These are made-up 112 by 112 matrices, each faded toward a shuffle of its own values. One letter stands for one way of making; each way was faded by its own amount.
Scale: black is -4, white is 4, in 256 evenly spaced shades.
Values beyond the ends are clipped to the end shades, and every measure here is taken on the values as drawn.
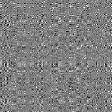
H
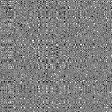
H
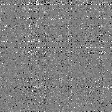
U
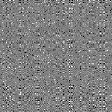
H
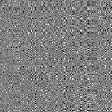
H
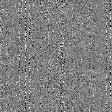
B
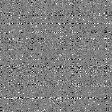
U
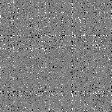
U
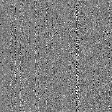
B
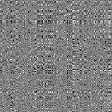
H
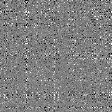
U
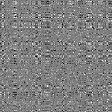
H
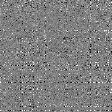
U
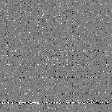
U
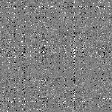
U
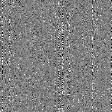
B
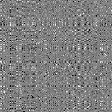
H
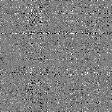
U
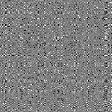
H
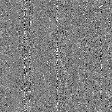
B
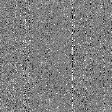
B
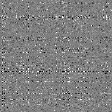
U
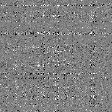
U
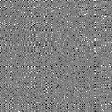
H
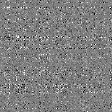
U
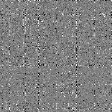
U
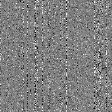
B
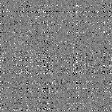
U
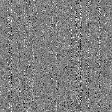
B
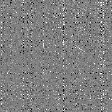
U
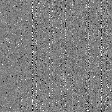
B
